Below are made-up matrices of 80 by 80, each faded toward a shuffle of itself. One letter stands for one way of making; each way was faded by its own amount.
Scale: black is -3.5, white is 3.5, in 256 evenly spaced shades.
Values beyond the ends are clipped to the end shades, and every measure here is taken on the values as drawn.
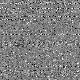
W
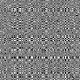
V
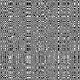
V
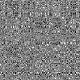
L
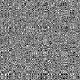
L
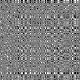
V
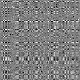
V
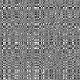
V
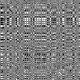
V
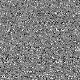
W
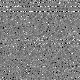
W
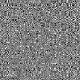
L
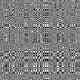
V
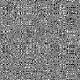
L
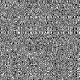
L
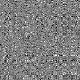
L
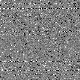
W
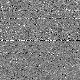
W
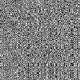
L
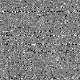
W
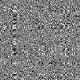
L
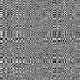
V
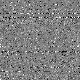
W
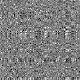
L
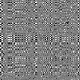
V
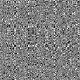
L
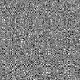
L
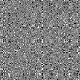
L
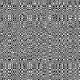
V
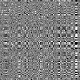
V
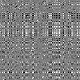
V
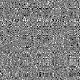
L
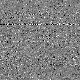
W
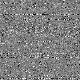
W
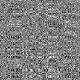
L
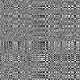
V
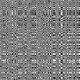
V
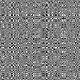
V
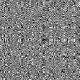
L
